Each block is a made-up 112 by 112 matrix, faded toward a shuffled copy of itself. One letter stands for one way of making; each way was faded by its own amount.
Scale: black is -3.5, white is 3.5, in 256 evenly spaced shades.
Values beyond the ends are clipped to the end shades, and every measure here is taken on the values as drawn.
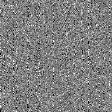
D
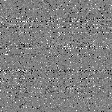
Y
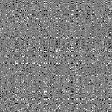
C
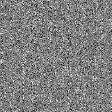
D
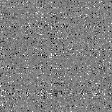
Y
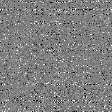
Y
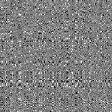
C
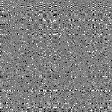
C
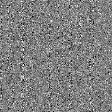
D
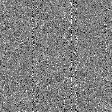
D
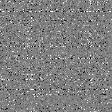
Y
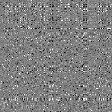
C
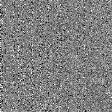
D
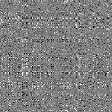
C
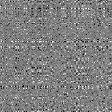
C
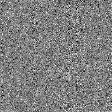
D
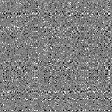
C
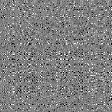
C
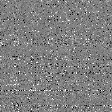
Y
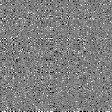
C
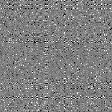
C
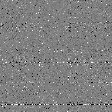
Y
